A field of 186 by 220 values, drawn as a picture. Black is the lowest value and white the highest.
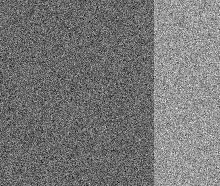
A vertical seam about 70% of the way across splits the table, and the right part is higher. The histogram is bell-shaped. No regular stripes run through it.
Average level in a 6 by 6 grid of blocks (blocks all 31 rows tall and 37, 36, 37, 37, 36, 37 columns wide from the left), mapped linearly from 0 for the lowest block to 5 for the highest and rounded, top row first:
0 0 0 0 4 5
0 0 0 0 4 5
0 0 0 0 4 5
0 0 0 0 4 5
0 0 0 0 4 5
0 0 0 0 4 5
